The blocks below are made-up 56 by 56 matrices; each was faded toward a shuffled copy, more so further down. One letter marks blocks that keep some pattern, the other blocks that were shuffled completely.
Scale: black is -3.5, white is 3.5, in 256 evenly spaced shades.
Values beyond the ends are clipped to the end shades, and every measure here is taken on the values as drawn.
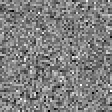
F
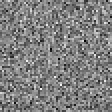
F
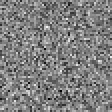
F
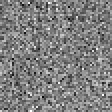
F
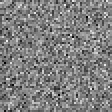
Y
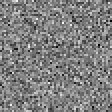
F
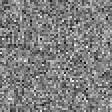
Y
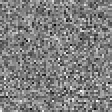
F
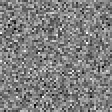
F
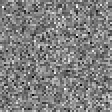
F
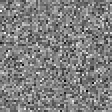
F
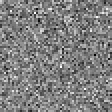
F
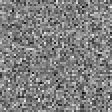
F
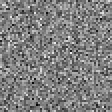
F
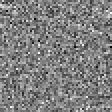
F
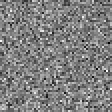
Y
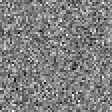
Y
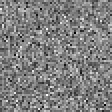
F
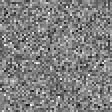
Y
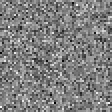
F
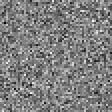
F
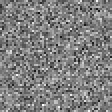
F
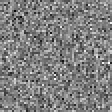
Y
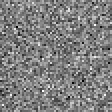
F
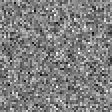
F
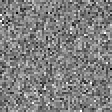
Y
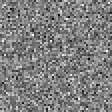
Y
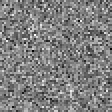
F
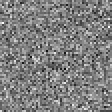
Y
